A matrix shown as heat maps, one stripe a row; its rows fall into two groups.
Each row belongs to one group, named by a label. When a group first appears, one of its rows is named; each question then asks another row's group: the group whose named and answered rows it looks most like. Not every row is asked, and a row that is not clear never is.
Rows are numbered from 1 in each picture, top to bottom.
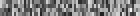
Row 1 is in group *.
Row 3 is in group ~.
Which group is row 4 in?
*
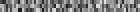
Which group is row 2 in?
*
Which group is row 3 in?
~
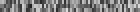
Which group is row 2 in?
~
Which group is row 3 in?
~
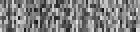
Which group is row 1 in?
~
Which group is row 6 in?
*
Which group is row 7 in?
*
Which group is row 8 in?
*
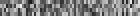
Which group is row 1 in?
~
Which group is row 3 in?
~
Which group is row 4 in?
~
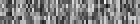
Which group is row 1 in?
*
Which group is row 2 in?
*
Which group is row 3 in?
*
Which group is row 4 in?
*
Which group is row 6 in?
~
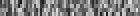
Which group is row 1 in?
~
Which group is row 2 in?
~
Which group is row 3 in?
*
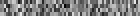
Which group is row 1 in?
~
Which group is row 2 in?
*
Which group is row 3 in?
~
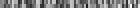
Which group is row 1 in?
~
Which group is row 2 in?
~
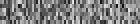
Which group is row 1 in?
*
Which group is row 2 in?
~
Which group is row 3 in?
*
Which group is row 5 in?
~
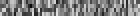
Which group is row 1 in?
~
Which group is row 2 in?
~
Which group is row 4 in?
*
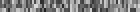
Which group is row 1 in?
~
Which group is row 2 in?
~
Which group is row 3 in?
*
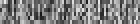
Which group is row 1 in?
*
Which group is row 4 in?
*
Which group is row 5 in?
*
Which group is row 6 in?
~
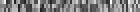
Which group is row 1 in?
*
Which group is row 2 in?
~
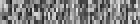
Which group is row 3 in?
*
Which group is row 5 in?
~
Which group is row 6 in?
*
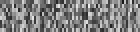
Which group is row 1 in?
~
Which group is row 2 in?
*
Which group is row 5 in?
*
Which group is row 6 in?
~
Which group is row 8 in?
*
